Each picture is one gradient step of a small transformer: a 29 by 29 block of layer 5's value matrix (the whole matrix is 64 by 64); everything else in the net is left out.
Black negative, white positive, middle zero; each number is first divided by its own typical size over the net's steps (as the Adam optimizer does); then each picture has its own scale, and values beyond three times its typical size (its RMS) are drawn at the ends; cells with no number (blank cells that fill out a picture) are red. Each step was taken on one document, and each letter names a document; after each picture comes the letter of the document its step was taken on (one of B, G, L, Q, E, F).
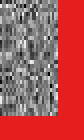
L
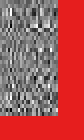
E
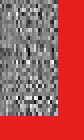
E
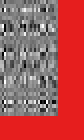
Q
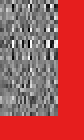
L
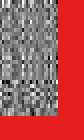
L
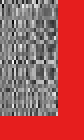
E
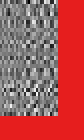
E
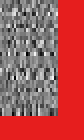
E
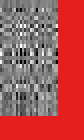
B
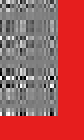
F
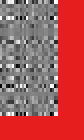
F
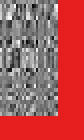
L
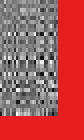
Q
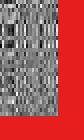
L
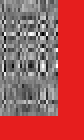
Q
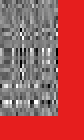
B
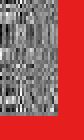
L
